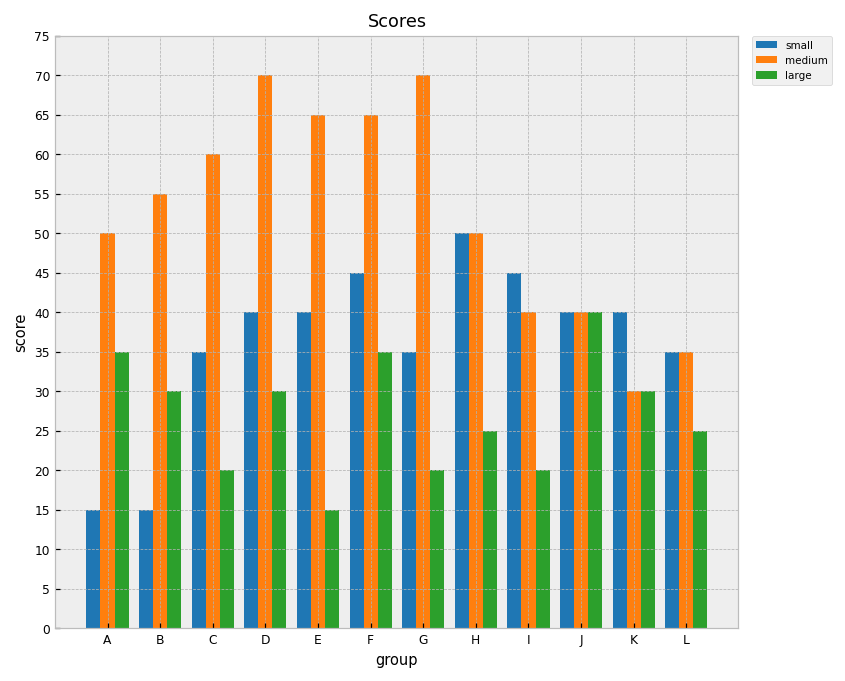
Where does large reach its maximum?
J
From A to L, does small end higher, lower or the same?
higher
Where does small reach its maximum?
H
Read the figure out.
Title: Scores
x-axis: group, ticks A B C D E F G H I J K L
y-axis: score, ticks 0 5 10 15 20 25 30 35 40 45 50 55 60 65 70 75
Legend: small, medium, large
Values:
small: 15 15 35 40 40 45 35 50 45 40 40 35
medium: 50 55 60 70 65 65 70 50 40 40 30 35
large: 35 30 20 30 15 35 20 25 20 40 30 25
